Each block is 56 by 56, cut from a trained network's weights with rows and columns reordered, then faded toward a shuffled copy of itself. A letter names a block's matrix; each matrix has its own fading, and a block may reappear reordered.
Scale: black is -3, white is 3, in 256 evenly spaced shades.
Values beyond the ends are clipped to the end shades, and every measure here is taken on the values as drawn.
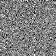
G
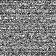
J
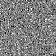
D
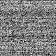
J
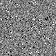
D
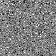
D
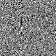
G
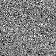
G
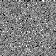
D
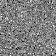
D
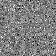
D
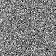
G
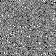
D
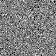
G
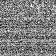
J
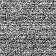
J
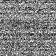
J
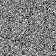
G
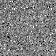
D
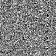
G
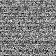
J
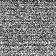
J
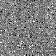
D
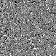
D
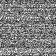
J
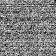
J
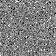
D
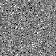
D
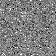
D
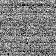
J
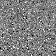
D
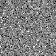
D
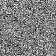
G
